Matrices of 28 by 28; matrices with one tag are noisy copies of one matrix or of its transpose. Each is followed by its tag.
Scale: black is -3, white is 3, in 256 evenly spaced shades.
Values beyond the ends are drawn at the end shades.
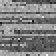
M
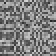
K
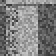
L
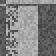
L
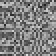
K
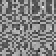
K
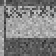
L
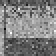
L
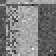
L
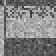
L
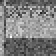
L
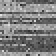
M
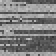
M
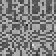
K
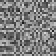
K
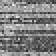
M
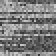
M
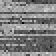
M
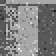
L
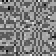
K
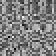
K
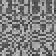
K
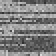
M
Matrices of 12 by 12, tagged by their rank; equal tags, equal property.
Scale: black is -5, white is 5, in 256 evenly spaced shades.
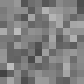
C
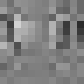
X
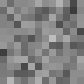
C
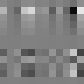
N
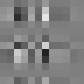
N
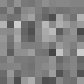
X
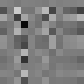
X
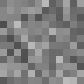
C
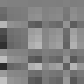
N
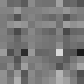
X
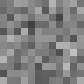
C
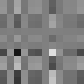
N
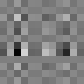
N
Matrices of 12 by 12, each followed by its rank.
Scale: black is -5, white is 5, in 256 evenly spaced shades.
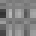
one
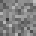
full rank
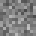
full rank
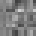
two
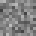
full rank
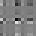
one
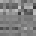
two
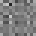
two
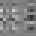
two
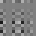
one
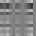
one
